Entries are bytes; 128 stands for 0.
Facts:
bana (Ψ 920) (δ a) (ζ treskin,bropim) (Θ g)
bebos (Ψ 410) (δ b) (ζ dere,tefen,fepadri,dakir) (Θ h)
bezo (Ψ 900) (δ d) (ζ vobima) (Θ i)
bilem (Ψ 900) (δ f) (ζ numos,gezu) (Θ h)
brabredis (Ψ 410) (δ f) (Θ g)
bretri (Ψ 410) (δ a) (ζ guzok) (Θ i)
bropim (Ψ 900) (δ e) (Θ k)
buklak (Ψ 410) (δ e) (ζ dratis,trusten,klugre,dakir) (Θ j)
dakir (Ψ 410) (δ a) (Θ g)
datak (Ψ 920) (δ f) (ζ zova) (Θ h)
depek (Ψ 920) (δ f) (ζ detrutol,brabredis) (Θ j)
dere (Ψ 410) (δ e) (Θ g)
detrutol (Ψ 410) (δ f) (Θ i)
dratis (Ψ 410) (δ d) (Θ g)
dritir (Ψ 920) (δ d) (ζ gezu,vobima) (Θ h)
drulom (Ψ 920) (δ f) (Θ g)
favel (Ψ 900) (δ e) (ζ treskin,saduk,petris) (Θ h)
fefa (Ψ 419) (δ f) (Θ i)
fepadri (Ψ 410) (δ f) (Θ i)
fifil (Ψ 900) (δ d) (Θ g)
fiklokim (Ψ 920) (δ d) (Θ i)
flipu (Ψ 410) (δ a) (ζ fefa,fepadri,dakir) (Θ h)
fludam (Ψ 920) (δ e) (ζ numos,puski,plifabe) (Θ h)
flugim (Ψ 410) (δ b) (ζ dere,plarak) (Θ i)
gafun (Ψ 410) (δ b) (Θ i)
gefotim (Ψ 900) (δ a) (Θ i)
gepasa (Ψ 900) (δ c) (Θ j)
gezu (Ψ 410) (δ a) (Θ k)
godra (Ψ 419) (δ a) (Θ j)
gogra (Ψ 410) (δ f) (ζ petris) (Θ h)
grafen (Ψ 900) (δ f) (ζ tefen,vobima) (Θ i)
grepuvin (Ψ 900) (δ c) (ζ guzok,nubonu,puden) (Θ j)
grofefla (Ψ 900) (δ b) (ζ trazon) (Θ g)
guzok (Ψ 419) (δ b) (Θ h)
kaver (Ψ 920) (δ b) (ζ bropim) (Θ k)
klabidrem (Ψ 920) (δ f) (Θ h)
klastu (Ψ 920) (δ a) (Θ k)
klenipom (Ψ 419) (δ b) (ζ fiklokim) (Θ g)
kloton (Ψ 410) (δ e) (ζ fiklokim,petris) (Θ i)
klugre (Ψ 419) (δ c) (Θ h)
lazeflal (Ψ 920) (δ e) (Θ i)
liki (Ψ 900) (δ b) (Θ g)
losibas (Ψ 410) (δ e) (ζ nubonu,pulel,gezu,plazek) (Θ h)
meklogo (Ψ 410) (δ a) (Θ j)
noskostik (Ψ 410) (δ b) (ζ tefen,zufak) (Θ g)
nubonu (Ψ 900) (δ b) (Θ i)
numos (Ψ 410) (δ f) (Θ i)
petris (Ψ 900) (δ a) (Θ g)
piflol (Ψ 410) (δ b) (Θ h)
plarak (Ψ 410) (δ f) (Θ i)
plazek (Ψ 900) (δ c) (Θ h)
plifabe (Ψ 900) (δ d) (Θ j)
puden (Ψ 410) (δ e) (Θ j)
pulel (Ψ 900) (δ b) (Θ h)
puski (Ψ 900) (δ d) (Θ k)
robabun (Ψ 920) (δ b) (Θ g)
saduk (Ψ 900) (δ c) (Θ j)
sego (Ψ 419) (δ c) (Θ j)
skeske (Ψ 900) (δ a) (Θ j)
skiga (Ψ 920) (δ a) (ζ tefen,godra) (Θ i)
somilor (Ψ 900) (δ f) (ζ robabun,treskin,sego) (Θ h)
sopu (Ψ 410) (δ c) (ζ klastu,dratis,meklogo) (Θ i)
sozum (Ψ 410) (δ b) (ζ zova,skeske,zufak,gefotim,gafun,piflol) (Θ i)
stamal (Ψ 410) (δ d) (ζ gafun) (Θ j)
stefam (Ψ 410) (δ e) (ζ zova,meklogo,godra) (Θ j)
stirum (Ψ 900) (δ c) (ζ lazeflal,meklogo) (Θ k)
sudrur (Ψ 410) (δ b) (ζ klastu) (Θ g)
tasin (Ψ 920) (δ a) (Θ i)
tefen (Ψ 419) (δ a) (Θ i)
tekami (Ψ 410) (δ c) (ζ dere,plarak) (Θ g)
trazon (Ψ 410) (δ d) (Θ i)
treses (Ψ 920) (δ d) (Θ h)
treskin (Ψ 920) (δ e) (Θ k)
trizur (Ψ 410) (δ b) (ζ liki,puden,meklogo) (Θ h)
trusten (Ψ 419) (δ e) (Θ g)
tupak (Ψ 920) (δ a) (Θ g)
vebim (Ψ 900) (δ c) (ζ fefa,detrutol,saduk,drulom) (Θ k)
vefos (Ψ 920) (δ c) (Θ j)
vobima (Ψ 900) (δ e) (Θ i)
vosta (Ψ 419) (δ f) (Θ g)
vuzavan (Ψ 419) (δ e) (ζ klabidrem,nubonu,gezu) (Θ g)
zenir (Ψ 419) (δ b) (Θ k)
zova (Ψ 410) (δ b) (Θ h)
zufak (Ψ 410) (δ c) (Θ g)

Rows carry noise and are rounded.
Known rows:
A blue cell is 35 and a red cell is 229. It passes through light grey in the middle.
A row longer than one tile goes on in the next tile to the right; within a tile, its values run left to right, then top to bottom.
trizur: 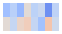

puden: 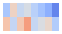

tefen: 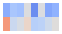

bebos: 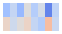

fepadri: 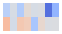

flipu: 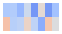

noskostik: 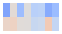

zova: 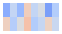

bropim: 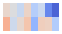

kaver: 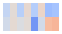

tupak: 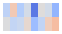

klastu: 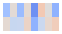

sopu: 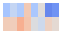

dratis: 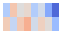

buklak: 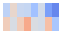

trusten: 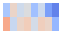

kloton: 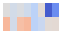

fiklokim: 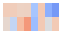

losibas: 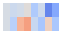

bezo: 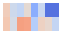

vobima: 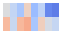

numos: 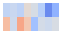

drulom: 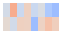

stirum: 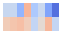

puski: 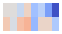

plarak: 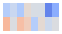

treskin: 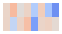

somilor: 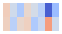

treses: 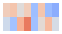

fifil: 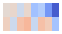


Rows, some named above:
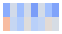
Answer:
dakir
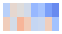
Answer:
vuzavan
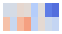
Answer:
trazon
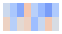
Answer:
pulel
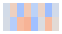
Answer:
datak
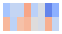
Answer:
klugre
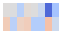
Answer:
gogra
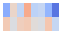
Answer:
zufak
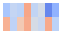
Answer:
klugre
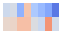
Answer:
grepuvin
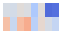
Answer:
trazon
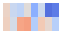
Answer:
bezo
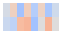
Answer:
datak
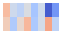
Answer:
favel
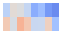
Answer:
vuzavan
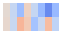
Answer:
bilem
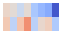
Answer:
plifabe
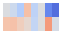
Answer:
vebim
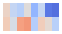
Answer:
bezo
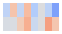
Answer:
vefos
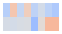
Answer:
robabun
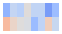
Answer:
zenir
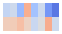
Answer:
stirum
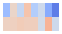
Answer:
tekami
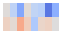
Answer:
grafen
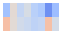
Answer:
klenipom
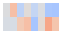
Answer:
depek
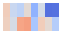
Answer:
bezo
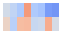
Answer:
plazek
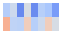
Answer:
skeske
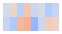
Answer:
klabidrem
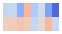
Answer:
stirum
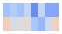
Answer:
bretri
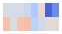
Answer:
kloton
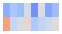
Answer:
tefen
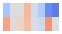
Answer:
sego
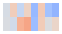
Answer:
lazeflal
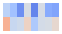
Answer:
gefotim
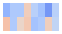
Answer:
guzok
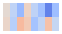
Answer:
bilem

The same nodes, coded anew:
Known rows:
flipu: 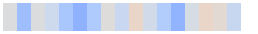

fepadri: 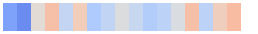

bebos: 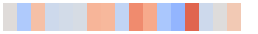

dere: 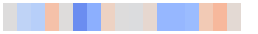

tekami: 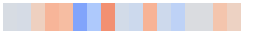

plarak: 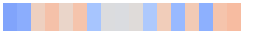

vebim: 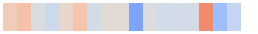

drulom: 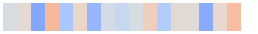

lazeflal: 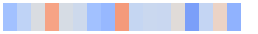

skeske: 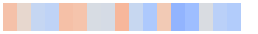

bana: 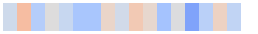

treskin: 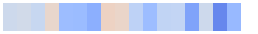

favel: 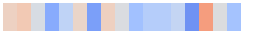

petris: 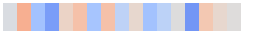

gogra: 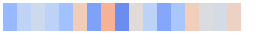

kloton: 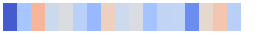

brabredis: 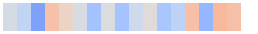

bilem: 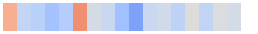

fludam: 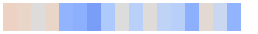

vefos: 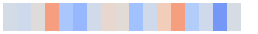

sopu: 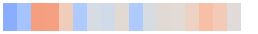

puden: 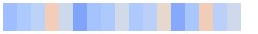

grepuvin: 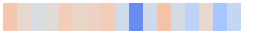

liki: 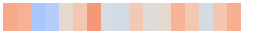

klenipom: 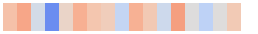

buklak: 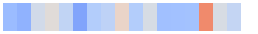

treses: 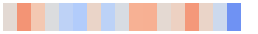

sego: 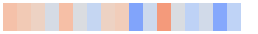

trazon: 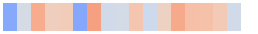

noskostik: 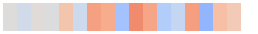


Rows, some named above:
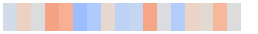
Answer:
zufak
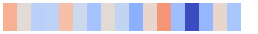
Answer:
vuzavan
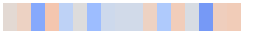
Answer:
drulom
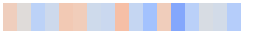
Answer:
skeske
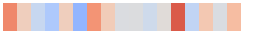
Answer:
fifil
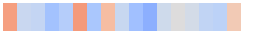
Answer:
somilor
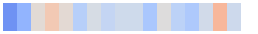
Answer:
bretri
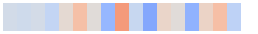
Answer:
gefotim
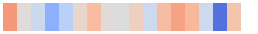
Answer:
zenir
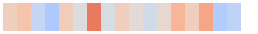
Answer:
plifabe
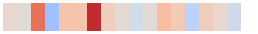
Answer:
bezo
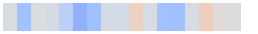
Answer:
flipu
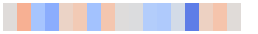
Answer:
petris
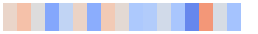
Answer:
favel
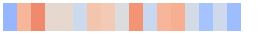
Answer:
fiklokim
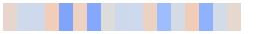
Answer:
datak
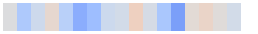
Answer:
flipu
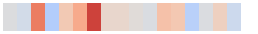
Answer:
bezo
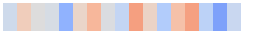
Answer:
kaver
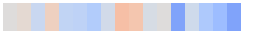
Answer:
klastu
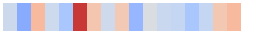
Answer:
grafen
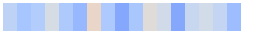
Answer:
gezu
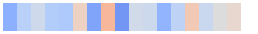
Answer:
gogra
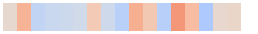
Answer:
robabun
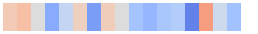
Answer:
favel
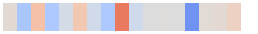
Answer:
tefen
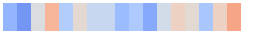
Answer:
numos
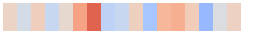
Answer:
nubonu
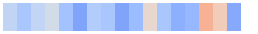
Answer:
losibas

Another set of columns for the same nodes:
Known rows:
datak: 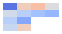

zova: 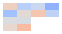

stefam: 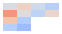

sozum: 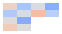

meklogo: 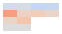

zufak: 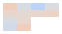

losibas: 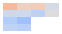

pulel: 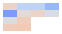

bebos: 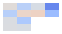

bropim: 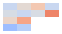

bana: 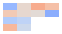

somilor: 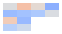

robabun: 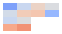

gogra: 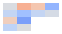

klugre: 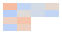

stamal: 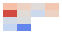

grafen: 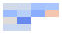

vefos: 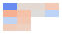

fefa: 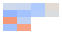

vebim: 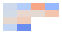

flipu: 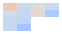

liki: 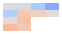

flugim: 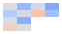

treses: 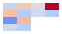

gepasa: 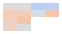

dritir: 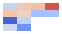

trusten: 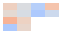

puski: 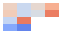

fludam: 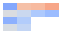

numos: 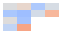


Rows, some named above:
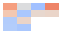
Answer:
trazon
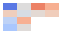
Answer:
treskin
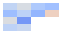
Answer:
grafen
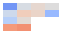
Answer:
robabun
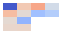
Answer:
depek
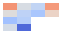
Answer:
bezo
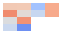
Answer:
plifabe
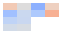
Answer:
vobima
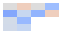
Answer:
bilem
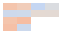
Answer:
petris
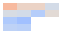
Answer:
losibas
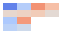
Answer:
klastu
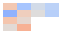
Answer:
guzok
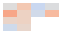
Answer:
puden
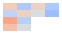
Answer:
klenipom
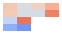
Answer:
puski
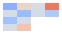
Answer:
lazeflal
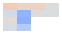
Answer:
kloton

